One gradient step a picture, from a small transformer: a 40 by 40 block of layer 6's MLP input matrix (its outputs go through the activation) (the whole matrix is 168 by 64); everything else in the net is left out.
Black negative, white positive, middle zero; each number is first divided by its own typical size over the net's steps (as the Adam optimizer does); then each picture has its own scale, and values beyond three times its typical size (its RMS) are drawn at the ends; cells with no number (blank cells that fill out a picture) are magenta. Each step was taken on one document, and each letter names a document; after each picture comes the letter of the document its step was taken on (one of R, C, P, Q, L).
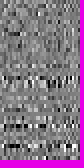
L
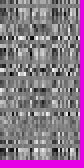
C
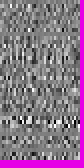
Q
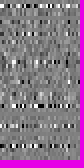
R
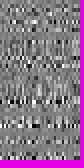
Q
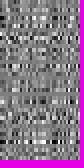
C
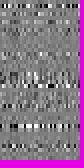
R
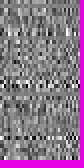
L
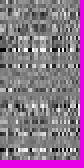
C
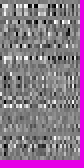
L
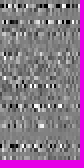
R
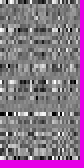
C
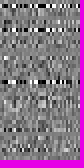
L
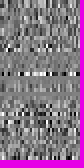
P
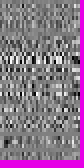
Q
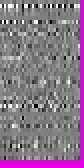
R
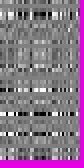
C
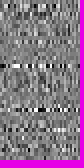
L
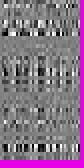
L
